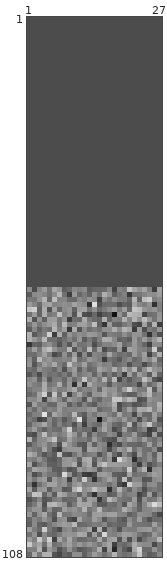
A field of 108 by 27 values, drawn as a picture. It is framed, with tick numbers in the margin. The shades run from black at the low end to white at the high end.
The table splits into 2 rows of 1 panel. Panel 1,1: low, flat. Panel 2,1: middling, fine-grained, strong in contrast.
